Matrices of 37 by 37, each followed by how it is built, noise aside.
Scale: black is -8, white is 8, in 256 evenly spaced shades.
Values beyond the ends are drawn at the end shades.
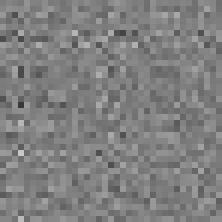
low rank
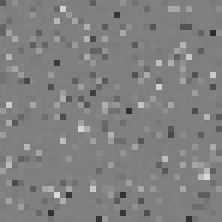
sparse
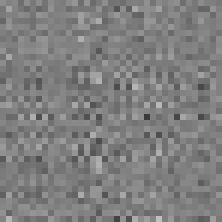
low rank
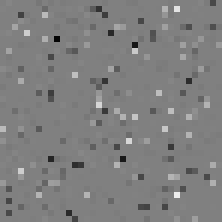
sparse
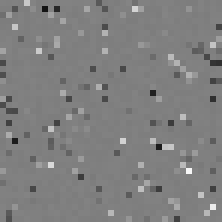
sparse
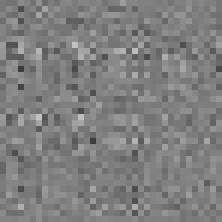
low rank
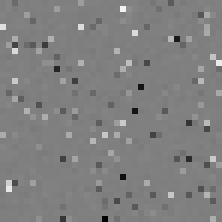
sparse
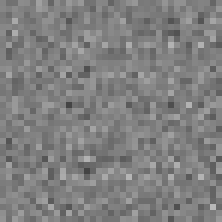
low rank
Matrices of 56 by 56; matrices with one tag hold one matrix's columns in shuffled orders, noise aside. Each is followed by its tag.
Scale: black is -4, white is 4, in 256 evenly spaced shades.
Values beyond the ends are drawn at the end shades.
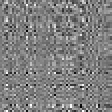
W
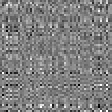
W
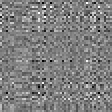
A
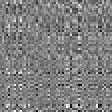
W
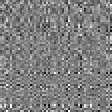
W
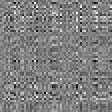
A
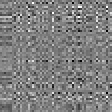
A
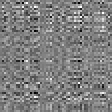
A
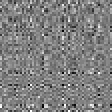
W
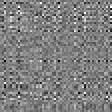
A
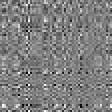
W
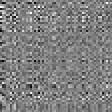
A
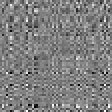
W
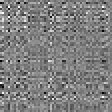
A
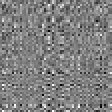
W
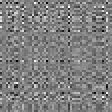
A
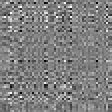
A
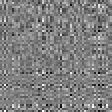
W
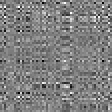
A
